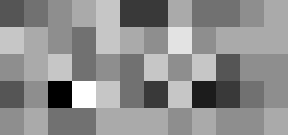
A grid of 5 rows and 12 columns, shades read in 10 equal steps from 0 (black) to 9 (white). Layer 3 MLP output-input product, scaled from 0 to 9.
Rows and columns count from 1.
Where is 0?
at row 4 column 3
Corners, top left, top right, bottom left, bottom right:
3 6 5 6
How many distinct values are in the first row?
6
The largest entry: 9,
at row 4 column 4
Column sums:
23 27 21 27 32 22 22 31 23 20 25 28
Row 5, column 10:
5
